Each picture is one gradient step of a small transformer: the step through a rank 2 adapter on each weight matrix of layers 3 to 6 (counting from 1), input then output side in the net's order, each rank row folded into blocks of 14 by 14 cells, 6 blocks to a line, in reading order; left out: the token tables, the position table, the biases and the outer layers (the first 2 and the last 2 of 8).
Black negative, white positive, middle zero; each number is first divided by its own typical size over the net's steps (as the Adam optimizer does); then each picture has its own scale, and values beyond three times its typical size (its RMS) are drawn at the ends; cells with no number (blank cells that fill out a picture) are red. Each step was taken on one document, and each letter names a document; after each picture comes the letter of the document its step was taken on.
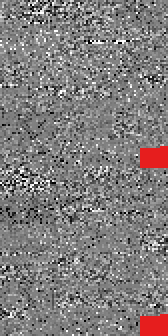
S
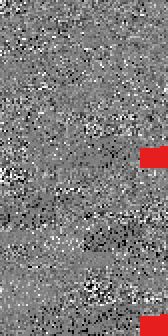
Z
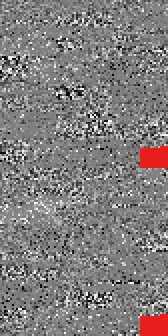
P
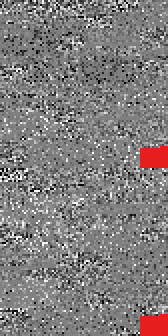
P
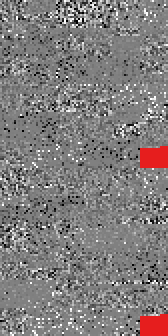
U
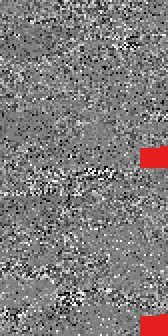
S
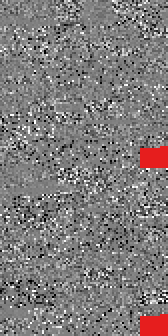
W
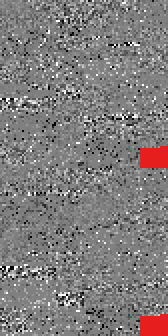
U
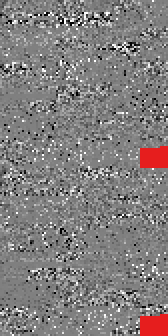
U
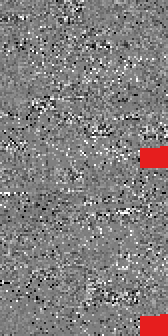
Z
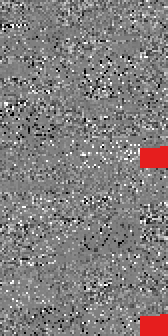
Z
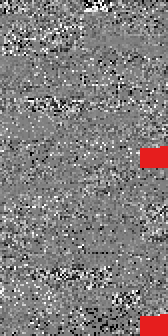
W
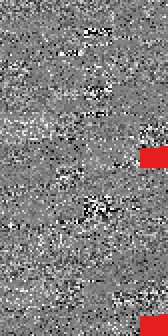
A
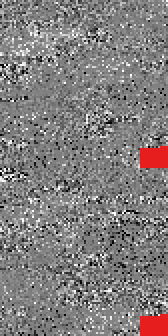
P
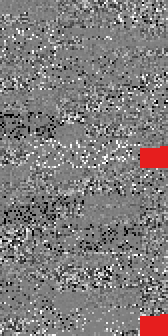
W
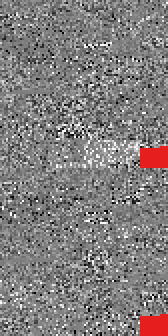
A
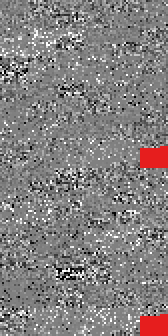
P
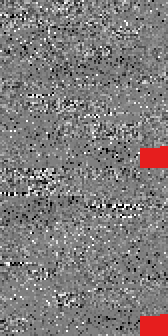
U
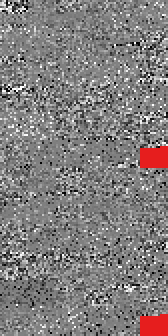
A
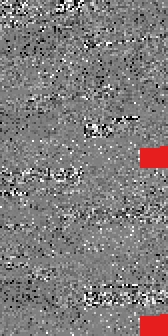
Z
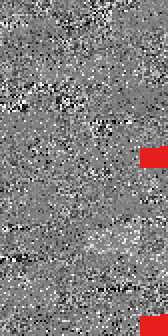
S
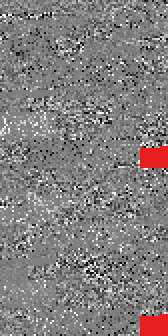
P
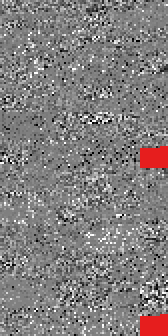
P
